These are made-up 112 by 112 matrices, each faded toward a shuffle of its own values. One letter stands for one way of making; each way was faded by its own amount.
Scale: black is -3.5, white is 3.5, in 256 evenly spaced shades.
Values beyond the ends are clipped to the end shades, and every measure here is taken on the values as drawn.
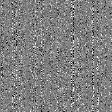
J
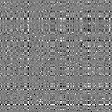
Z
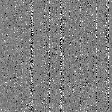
J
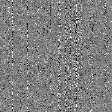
J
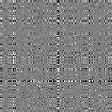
Z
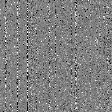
J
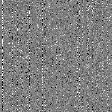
J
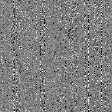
J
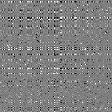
Z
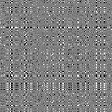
Z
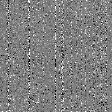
J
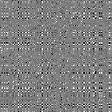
Z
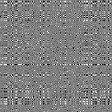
Z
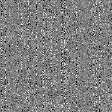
J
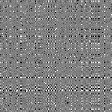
Z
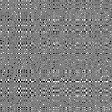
Z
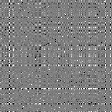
Z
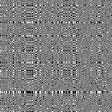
Z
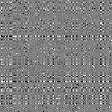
Z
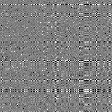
Z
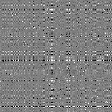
Z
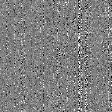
J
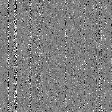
J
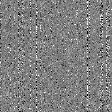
J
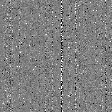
J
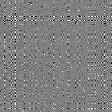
Z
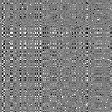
Z
